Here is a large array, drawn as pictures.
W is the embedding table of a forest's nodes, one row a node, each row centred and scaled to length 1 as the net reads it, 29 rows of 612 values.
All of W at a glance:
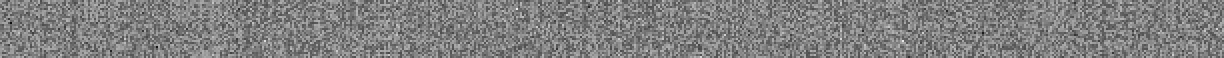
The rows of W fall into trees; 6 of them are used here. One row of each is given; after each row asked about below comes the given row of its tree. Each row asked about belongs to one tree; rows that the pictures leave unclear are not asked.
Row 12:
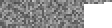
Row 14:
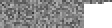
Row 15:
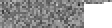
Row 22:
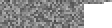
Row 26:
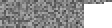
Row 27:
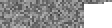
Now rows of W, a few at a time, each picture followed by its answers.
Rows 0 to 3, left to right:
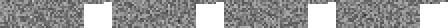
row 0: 22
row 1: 26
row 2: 14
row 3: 12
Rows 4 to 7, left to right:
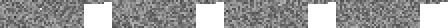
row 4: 26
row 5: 22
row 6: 14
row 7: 14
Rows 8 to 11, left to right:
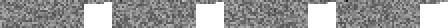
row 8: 26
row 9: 22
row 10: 14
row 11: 27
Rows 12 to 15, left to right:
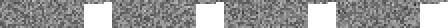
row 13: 12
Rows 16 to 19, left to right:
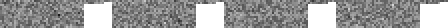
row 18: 27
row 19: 14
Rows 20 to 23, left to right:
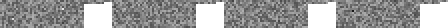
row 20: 26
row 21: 15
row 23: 22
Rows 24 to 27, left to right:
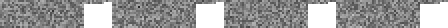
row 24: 22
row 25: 27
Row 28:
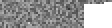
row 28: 26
